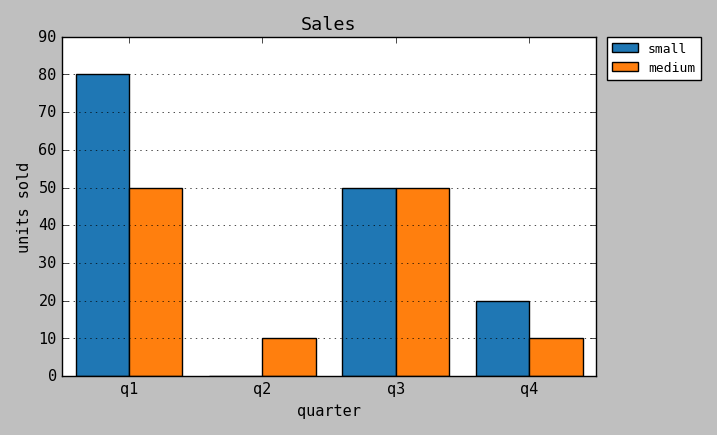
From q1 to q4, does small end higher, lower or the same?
lower
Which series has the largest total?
small
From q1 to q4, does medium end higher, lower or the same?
lower
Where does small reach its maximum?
q1
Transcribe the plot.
Title: Sales
x-axis: quarter, ticks q1 q2 q3 q4
y-axis: units sold, ticks 0 10 20 30 40 50 60 70 80 90
Legend: small, medium
Values:
small: 80 0 50 20
medium: 50 10 50 10
